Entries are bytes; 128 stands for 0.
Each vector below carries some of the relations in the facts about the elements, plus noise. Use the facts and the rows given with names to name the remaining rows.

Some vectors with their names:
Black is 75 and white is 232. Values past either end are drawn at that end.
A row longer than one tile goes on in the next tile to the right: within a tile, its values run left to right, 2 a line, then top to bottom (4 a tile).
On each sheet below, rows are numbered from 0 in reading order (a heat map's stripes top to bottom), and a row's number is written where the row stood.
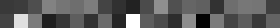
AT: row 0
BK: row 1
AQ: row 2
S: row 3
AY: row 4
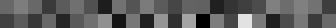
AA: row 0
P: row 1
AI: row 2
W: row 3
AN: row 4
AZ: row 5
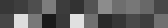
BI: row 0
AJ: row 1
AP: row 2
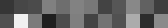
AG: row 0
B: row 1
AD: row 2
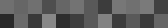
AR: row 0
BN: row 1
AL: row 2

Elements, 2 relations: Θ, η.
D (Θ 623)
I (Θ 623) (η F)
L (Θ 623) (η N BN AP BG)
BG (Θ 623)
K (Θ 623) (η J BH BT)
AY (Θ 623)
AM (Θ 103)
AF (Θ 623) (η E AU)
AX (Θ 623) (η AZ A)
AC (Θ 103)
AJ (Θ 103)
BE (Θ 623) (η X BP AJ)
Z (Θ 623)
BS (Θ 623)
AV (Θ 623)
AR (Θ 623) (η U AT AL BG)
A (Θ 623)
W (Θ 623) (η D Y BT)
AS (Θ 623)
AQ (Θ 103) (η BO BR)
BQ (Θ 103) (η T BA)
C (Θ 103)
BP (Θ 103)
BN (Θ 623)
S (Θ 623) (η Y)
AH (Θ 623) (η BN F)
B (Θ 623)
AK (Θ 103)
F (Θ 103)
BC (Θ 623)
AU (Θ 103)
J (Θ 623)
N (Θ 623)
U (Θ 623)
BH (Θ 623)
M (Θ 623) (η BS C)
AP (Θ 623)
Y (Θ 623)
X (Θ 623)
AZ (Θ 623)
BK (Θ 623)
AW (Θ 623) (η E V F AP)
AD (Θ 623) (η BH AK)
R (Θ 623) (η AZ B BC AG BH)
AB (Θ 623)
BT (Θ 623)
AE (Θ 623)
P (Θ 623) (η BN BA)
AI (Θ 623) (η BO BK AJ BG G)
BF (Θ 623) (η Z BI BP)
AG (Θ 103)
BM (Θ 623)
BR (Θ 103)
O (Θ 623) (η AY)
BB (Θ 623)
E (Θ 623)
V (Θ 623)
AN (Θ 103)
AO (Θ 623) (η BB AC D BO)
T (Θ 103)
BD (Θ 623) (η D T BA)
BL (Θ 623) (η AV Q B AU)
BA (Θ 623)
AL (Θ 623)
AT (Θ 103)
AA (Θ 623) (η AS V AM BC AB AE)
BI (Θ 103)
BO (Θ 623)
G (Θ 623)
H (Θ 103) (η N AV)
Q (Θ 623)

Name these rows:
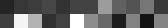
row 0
BQ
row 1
H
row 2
AO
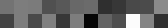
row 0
AV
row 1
Y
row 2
AU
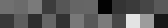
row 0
BB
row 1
BD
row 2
T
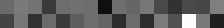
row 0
J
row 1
BA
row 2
BE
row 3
AK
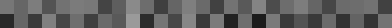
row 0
BG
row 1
Q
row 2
BH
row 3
AX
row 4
BO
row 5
E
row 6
BF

